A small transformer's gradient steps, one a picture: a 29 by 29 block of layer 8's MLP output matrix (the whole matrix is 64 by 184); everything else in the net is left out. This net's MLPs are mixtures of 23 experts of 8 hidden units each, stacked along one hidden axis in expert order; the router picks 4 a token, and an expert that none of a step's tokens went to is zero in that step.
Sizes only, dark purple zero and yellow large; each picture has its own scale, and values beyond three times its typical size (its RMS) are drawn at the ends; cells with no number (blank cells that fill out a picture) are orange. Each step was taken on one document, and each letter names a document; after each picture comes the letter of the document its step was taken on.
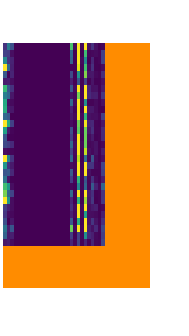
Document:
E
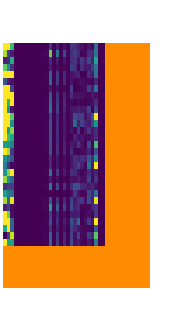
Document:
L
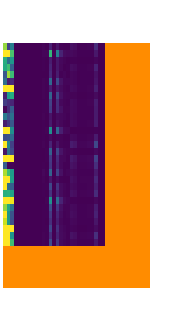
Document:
L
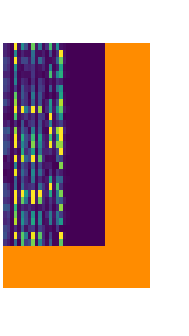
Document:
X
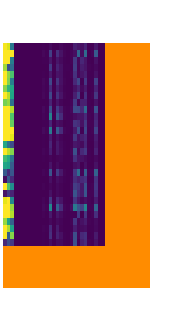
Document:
L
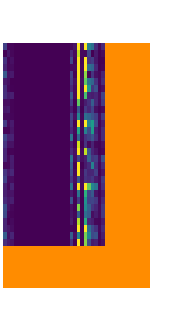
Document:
E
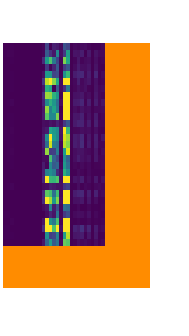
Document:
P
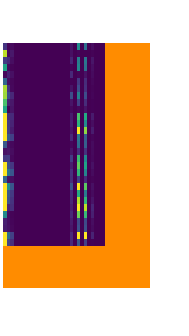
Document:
E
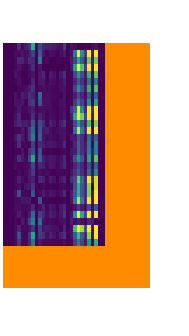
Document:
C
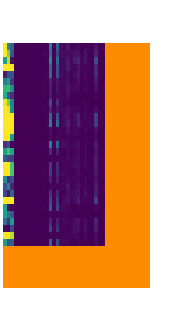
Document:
L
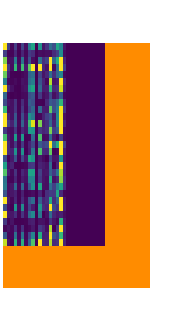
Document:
X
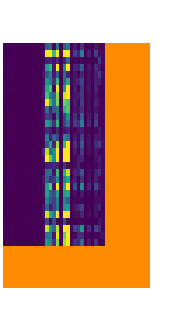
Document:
P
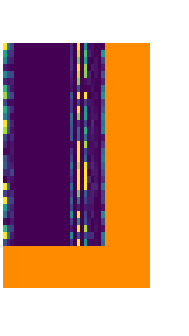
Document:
E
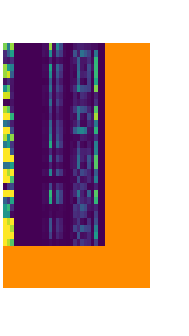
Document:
L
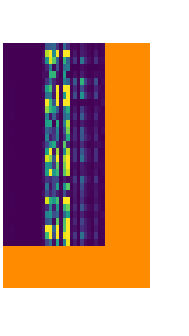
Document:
P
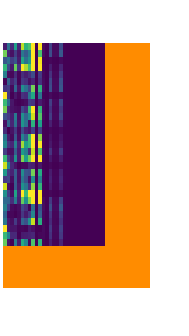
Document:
X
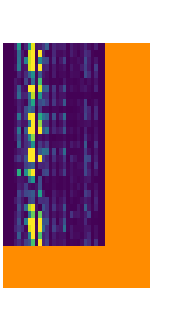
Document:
C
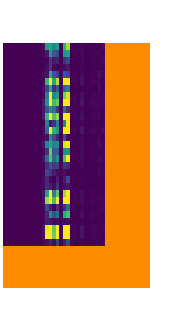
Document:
P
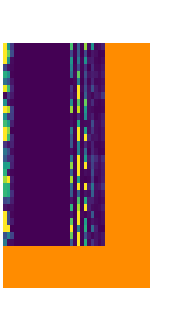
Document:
E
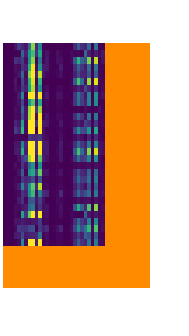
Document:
C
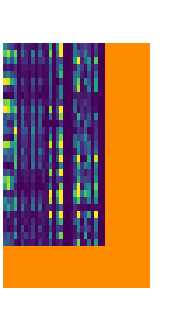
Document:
X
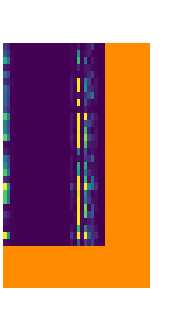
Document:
E
